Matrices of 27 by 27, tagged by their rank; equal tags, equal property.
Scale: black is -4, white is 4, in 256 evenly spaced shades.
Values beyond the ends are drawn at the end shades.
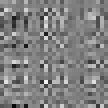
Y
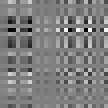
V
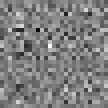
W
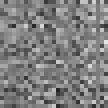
W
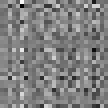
Y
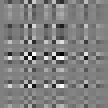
V
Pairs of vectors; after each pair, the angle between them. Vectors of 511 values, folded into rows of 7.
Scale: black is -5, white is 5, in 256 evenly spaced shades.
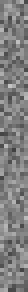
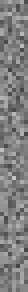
orthogonal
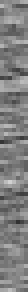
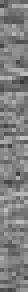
nearly opposite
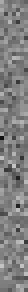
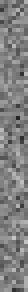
partly opposed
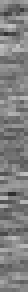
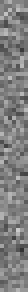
partly opposed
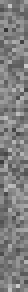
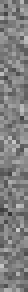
orthogonal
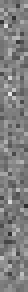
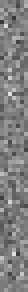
nearly parallel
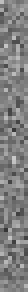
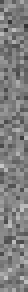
partly opposed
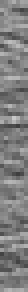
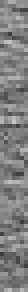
nearly parallel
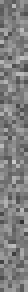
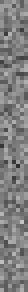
nearly opposite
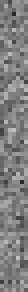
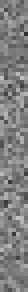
partly opposed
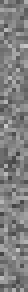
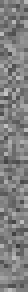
partly aligned
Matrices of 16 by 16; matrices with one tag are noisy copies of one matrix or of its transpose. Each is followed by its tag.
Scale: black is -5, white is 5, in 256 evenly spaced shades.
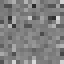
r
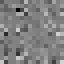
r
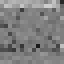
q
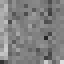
q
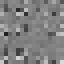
r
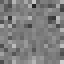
r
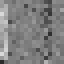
q
